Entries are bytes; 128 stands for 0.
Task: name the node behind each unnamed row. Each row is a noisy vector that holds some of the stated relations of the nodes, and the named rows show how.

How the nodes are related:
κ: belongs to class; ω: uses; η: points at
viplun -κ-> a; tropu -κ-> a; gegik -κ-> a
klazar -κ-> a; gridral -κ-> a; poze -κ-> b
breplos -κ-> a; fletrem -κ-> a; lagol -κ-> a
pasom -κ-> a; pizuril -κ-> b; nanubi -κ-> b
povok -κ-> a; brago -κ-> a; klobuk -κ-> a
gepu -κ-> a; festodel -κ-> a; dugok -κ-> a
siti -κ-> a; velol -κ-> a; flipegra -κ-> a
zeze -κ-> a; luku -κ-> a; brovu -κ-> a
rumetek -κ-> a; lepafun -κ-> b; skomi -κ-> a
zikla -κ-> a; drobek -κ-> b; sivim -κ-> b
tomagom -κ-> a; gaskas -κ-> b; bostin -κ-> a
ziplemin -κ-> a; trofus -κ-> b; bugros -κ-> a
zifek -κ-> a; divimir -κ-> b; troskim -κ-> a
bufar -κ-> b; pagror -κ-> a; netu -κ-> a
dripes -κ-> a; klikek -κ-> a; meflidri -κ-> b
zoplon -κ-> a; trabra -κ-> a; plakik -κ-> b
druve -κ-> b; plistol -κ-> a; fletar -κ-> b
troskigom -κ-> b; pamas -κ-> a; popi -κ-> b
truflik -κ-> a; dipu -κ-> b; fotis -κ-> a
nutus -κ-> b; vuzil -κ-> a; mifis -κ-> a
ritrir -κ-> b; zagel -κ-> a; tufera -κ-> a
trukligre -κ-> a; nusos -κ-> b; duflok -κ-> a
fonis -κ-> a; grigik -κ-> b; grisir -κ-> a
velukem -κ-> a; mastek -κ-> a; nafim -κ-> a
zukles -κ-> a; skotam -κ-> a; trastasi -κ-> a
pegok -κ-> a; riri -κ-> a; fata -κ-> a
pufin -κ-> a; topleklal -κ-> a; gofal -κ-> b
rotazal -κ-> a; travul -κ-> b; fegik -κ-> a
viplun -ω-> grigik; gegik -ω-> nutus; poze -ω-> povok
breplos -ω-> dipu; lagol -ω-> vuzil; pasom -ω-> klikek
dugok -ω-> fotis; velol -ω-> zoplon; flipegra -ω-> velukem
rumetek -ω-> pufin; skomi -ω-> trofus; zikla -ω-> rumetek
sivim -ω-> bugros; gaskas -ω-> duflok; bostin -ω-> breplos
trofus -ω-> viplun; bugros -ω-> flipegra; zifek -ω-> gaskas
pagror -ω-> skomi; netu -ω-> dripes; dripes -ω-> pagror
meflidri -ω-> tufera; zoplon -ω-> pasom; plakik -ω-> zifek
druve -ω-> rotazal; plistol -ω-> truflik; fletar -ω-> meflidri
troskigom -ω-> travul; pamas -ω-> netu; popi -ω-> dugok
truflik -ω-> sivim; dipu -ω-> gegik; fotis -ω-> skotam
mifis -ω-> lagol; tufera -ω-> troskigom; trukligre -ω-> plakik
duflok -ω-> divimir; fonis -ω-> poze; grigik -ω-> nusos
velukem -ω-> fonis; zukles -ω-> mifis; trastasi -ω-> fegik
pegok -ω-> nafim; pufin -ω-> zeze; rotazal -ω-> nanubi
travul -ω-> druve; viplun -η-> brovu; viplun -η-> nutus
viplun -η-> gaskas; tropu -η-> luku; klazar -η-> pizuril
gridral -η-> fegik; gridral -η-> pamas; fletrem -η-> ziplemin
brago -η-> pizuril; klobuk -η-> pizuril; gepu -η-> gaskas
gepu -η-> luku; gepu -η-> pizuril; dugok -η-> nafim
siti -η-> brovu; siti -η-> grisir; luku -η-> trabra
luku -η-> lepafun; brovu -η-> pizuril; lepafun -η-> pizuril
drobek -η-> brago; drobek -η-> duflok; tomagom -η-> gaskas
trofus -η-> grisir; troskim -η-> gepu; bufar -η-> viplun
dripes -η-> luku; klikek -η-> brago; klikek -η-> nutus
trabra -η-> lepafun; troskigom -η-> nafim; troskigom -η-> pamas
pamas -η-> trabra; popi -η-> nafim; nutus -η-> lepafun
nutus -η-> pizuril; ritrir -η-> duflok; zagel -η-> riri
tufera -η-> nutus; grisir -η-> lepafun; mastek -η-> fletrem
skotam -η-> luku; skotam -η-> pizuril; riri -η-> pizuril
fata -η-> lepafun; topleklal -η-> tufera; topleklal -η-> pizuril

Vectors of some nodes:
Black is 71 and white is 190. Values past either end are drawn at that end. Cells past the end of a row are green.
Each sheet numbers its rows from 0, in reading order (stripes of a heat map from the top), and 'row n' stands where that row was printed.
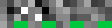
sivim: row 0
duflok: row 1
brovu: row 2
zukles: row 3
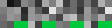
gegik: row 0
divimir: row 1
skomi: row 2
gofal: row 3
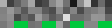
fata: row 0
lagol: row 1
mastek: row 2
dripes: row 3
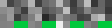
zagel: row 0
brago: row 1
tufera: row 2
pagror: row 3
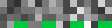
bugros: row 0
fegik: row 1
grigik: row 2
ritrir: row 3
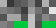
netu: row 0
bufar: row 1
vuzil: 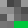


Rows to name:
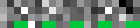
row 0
pizuril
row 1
popi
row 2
povok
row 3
poze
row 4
zifek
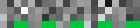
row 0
lepafun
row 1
skotam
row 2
gridral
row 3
trofus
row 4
riri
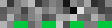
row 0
dugok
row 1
luku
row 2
plakik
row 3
trukligre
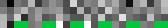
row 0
dipu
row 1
trabra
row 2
drobek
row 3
troskigom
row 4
ziplemin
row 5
nafim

